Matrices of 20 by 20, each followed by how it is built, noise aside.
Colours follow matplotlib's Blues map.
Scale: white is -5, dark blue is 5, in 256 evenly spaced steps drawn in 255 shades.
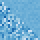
lower triangular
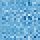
low rank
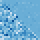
lower triangular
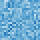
low rank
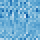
low rank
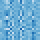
low rank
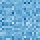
low rank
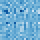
low rank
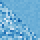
lower triangular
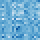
low rank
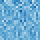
low rank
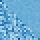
lower triangular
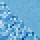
lower triangular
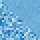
lower triangular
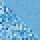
lower triangular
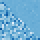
lower triangular
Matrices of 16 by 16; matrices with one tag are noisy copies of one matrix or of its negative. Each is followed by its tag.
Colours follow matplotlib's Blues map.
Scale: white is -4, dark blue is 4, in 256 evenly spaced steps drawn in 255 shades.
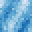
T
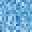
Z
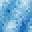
T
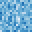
Z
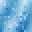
T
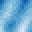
T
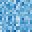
Z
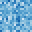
Z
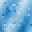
T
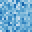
Z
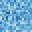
Z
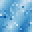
T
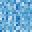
Z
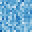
Z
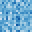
Z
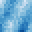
T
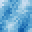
T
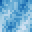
T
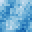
T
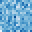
Z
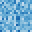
Z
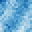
T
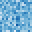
Z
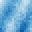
T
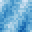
T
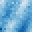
T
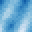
T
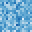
Z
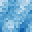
T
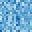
Z
